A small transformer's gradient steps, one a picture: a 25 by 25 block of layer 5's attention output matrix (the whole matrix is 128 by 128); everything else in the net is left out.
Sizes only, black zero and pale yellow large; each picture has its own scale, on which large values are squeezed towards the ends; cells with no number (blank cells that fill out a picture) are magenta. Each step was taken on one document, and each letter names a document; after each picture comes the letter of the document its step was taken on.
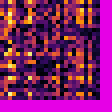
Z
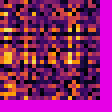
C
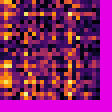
C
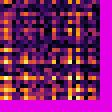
C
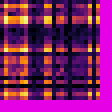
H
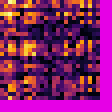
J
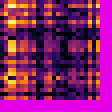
H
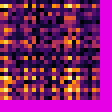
C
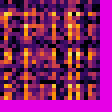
C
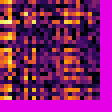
Z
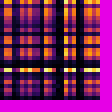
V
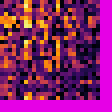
J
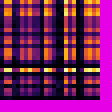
V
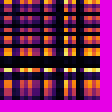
V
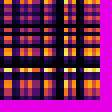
V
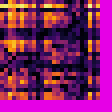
H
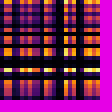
V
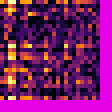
Z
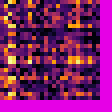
Z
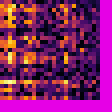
J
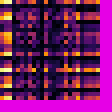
V
